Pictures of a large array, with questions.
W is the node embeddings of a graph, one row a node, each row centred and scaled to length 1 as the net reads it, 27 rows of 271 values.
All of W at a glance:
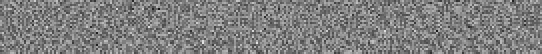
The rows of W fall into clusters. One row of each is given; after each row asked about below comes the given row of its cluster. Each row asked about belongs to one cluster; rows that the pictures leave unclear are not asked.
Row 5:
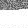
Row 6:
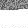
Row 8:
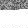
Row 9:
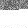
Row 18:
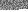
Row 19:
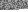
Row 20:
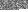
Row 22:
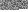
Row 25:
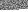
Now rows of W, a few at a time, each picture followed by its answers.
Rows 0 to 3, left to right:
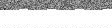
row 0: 19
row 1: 25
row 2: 9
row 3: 5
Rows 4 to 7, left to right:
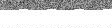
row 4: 18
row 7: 20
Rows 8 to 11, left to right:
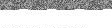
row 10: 6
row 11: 9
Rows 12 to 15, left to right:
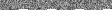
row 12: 6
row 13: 19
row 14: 8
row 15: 18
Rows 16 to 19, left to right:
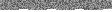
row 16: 22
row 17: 5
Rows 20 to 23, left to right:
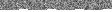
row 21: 20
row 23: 8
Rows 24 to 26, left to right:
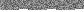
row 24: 22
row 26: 25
